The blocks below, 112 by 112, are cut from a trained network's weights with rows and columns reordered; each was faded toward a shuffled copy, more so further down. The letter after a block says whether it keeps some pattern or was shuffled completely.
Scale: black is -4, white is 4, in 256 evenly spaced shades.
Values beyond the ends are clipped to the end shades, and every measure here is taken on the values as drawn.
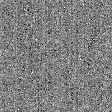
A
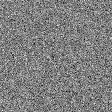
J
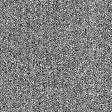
A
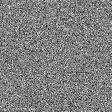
J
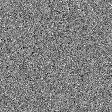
A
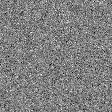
J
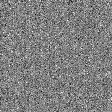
A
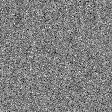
J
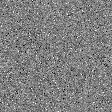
J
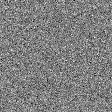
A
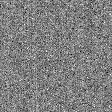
A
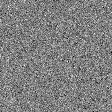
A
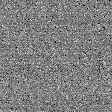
A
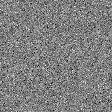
J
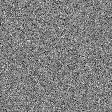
J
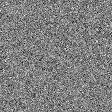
J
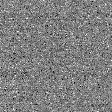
A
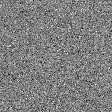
J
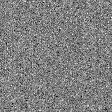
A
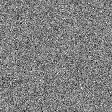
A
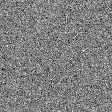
J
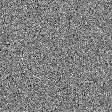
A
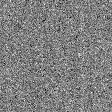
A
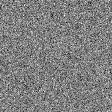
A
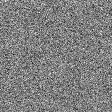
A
